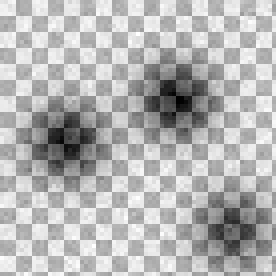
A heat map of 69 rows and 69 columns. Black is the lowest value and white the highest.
No lone cell stands out from its neighbours. There is no overall slope. On average the colour sits 70% of the way up the scale. Three dips sink into the field.
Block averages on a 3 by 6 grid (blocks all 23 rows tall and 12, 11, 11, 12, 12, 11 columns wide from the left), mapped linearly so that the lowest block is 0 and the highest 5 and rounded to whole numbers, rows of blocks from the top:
555345 / 303235 / 555522
